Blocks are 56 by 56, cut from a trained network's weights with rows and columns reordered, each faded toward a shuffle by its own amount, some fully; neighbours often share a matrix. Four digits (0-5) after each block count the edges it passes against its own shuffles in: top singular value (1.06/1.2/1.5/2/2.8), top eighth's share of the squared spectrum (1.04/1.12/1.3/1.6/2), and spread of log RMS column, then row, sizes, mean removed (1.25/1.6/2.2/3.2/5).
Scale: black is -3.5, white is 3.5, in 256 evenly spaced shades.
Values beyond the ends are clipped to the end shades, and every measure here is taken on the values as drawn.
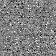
1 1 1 0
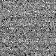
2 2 2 0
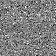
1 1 0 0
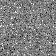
0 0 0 0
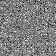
0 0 0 0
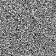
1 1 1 0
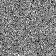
0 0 0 0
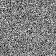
0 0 0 0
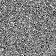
0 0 0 0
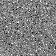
0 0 0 0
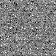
1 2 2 0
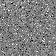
0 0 0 0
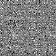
2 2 2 0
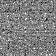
2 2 1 0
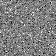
0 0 0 0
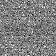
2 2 1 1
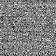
2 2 2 0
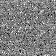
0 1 1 0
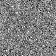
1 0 0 0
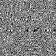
3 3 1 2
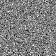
1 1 0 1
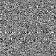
3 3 1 2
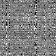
3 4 3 1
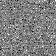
0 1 0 0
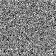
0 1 0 0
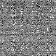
2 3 3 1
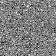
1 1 1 0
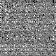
2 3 2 1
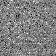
1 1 1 0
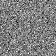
1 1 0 0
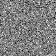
0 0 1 0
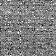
2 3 2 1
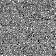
0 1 1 0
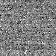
2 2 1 0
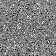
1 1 0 0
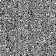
1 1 0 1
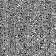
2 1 0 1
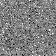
0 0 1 0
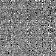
2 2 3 0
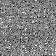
1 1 1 0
